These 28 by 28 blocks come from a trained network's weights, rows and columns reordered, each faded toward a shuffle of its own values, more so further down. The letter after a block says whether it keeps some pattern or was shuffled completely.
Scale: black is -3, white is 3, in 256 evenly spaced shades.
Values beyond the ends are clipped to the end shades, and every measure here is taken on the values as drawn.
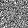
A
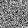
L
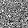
A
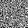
L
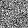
A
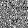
L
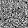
L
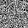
A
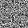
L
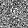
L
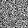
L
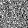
A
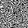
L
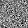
L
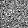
L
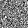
A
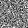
A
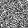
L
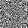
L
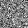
L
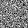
A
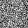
A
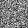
A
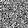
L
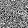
A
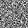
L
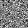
A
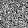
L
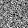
A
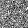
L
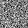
A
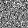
A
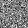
A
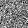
A
